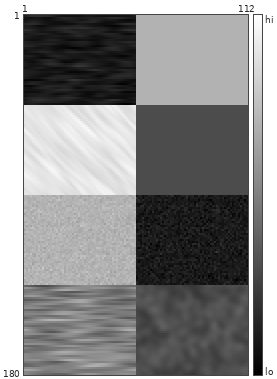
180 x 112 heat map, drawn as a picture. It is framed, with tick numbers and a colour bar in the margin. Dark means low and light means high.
It is made of 4 by 2 panels. Panel 1,1: very low, streaked across, faint in contrast. Panel 1,2: high, flat. Panel 2,1: very high, slanting down to the right, faint in contrast. Panel 2,2: low, flat. Panel 3,1: high, fine-grained, faint in contrast. Panel 3,2: very low, fine-grained, faint in contrast. Panel 4,1: middling, streaked across. Panel 4,2: low, blotchy, faint in contrast.
